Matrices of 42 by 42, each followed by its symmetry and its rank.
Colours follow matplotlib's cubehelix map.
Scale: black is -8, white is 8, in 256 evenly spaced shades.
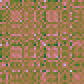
symmetric, rank three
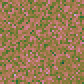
symmetric, full rank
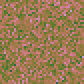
antisymmetric, full rank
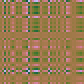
neither, rank one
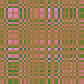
symmetric, rank one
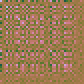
symmetric, rank three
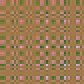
symmetric, rank one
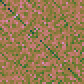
symmetric, full rank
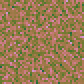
antisymmetric, full rank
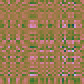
neither, rank two
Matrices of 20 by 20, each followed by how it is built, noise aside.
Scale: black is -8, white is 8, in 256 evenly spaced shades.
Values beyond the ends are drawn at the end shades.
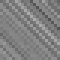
Toeplitz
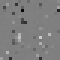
sparse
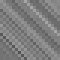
Toeplitz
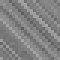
Toeplitz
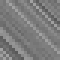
Toeplitz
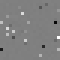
sparse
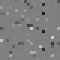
sparse
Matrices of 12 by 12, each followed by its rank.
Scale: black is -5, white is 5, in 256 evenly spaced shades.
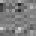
two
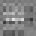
two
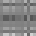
one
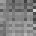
two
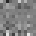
two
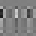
one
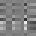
one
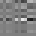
one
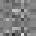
two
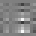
one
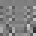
two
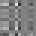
one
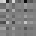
one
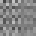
two
